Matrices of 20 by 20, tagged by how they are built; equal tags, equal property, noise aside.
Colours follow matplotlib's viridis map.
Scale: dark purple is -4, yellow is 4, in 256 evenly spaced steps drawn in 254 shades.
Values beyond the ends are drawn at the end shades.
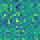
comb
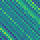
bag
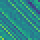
bag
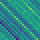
bag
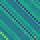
bag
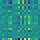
comb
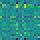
comb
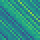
bag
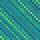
bag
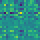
comb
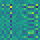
comb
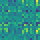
comb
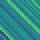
bag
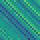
bag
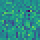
comb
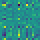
comb
